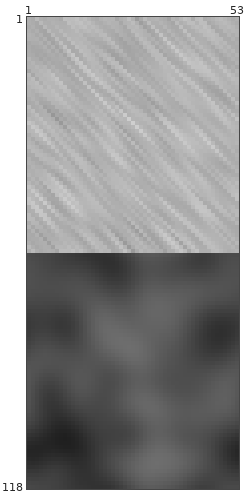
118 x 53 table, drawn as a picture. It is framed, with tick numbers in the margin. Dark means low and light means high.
It is made of 2 by 1 panels. Panel 1,1: high, slanting down to the right, faint in contrast. Panel 2,1: low, smooth.
